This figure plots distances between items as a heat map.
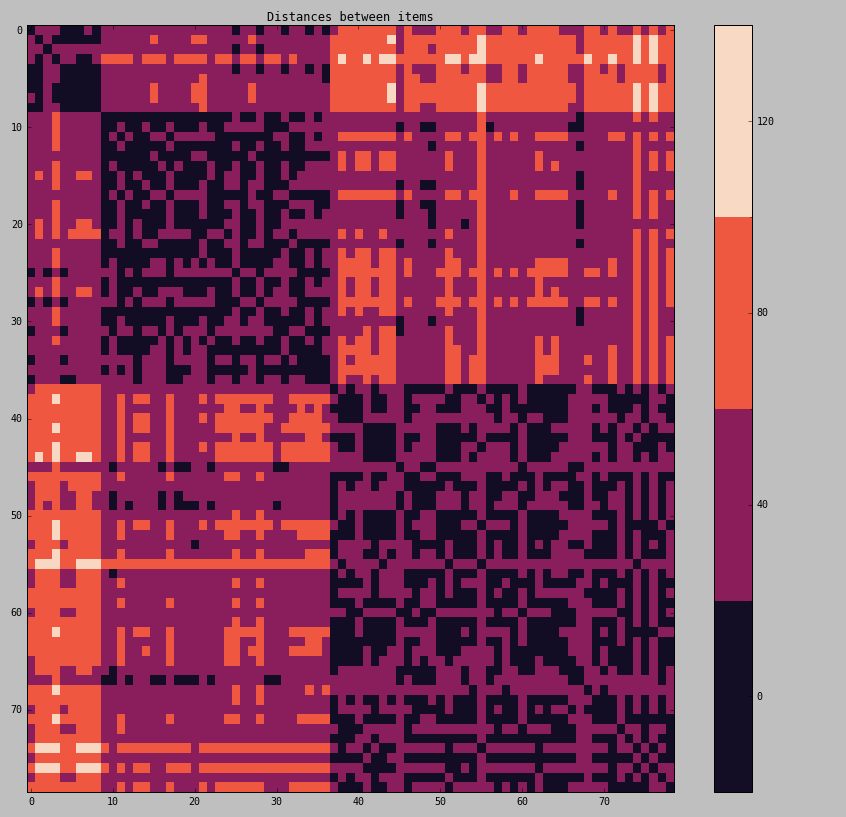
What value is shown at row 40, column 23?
80
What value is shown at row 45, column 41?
40
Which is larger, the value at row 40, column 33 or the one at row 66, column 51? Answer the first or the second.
the first
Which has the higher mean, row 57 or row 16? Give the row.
16
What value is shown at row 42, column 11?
80
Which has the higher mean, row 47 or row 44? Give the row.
44
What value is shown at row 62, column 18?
40
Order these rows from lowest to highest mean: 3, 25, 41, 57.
57, 41, 25, 3
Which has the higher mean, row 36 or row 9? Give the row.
36
